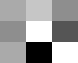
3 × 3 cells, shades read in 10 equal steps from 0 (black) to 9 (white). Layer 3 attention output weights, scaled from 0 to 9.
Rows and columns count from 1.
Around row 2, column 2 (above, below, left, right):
7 0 5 3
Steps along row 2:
up down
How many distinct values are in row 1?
3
